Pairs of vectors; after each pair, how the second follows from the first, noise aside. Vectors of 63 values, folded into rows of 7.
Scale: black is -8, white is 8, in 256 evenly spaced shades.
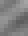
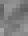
wrapped around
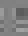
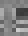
scaled up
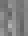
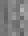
wrapped around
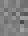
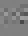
partly zeroed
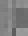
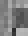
scaled up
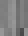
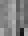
scaled up
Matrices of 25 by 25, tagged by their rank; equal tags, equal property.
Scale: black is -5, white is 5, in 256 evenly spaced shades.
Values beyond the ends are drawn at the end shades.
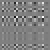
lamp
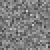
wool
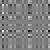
lamp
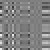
lamp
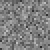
wool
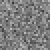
wool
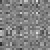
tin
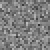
wool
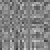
tin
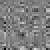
tin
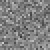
wool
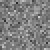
wool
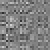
tin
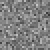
wool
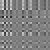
lamp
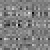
tin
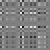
lamp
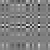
lamp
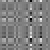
lamp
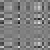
lamp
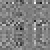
tin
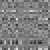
tin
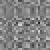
tin
